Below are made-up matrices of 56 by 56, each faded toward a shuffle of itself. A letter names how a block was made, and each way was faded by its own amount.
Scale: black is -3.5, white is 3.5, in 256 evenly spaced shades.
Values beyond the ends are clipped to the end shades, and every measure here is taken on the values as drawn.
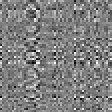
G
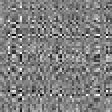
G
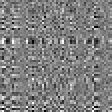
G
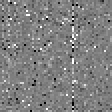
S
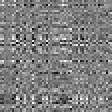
G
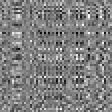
G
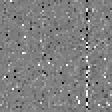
S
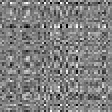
G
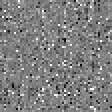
S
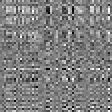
G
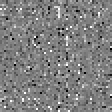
S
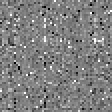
S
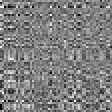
G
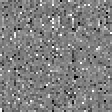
S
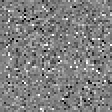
S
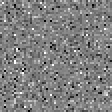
S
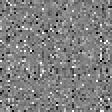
S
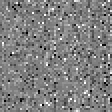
S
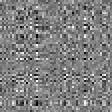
G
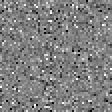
S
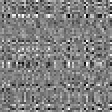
G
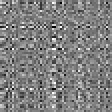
G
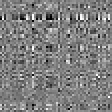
G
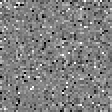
S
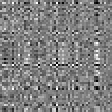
G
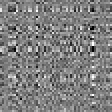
G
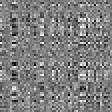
G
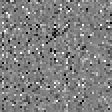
S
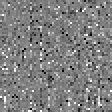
S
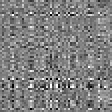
G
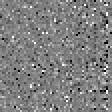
S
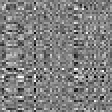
G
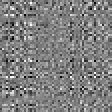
G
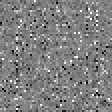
S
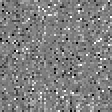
S
